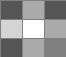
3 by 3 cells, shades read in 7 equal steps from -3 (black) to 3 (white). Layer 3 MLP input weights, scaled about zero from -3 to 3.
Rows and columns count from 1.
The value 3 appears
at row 2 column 2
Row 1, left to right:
-1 1 -1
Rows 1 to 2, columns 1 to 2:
-1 1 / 2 3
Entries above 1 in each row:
0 2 0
